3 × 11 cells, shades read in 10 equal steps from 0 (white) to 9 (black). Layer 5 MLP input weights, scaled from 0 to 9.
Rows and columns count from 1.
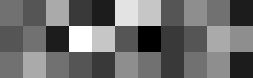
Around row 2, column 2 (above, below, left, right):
6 3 6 8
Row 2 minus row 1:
1 -1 5 -7 -6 5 7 1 2 -2 -4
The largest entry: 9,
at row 2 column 7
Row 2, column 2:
5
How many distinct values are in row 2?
9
